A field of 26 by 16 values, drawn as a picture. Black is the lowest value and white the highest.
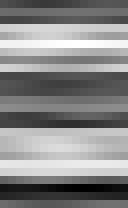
Grain: streaks across. Average level on the scale: 50%. Stripes: horizontal, repeating 2 times. Slope: none.
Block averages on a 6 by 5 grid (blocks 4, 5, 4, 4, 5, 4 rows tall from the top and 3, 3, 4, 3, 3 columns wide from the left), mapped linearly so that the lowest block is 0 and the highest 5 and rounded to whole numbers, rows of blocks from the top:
2 2 2 2 2
4 4 4 4 4
1 1 1 1 1
2 2 2 2 2
4 5 5 5 4
0 0 0 0 0
